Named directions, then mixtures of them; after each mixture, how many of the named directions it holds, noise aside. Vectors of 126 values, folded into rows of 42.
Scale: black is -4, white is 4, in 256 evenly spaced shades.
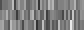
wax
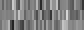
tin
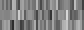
one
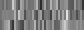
one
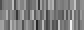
one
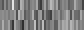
two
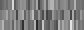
two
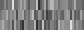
two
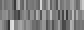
two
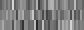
two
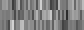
one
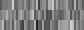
two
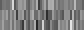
two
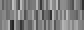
one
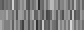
two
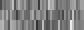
one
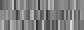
one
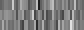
two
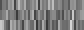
one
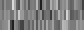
one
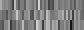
one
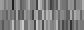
two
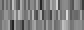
one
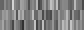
two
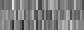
two
